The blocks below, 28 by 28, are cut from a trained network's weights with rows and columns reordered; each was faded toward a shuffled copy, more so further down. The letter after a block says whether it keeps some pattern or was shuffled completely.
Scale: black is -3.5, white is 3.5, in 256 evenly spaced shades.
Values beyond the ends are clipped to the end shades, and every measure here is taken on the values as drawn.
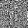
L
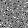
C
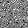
C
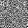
L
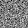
C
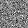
C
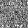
L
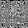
L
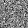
C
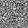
L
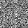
L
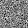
C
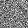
C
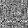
L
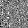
L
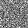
C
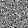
C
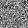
L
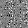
L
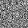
L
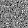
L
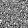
C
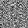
L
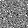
C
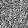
C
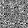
L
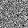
C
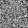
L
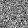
L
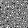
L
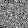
C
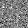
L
